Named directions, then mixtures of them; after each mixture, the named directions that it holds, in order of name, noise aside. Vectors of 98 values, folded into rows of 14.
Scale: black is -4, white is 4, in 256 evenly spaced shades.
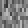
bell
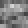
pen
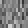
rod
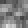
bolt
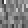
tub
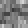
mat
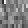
tub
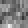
bolt, mat, rod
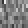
tub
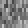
bell, mat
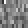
tub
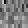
tub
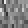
tub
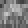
mat, pen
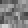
bolt, mat, pen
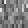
tub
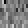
tub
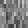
rod, tub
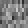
bell, pen, rod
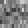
mat, tub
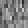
bell, rod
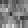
bell, bolt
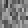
bell
